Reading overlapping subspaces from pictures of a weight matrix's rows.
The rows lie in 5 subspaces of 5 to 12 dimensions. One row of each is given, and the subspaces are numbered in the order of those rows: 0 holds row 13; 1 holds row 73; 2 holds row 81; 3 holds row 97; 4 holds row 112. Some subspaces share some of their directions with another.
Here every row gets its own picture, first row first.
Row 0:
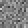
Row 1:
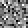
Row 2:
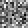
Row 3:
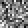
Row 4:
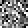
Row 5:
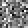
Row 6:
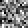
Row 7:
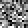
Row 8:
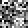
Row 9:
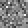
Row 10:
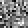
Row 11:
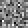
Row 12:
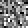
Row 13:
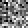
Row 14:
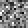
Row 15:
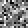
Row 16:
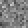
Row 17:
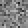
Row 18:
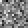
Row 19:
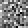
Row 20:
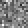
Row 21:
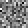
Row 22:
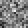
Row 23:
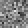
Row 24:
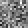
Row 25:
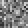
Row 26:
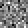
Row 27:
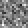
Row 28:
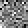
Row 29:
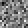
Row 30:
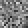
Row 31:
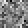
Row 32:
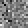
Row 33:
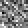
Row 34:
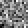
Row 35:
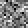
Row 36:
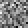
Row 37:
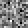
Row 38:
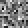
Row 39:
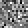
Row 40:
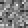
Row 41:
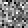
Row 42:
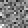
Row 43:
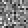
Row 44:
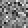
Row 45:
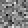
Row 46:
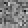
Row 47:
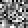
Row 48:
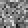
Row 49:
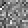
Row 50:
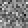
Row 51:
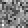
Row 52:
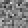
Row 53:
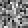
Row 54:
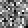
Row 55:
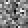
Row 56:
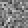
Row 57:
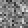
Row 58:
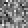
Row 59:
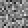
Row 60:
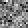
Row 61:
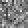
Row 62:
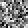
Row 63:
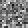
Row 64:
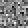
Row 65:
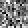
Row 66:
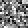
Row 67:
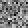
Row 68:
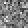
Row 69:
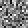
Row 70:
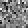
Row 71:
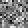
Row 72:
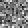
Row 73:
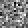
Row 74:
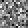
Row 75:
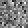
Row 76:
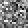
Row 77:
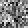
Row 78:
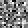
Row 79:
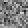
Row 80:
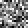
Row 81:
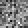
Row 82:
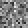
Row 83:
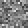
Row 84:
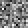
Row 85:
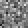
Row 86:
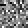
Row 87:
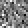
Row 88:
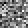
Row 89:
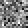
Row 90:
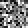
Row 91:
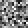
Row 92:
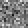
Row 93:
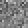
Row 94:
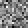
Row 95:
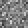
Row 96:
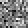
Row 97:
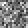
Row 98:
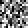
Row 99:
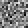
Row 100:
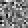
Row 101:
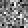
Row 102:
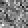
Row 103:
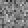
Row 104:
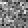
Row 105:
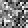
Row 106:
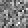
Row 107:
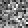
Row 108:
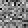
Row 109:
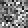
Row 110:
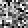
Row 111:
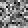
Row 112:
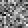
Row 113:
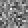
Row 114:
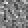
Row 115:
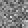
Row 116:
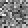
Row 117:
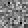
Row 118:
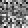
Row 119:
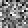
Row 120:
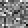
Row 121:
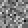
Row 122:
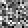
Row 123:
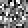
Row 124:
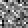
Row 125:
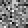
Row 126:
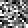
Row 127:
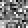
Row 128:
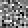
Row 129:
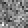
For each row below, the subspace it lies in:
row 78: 4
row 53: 0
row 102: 1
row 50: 1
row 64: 2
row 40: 4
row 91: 2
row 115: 4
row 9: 1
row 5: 1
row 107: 2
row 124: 1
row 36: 2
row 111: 4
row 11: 2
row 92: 4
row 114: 2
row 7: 1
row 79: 0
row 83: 4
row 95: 1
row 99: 1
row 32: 1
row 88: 4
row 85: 4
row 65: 1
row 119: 1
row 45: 1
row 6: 2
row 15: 4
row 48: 1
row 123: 1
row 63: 2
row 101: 4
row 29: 4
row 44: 1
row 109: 0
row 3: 3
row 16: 4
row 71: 3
